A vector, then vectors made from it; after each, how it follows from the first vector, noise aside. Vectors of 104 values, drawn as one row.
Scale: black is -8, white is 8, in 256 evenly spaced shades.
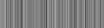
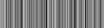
scaled up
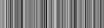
scaled up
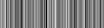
scaled up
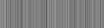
shrunk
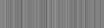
shrunk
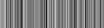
scaled up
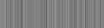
shrunk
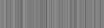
shrunk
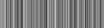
scaled up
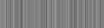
shrunk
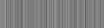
shrunk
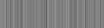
shrunk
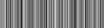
scaled up
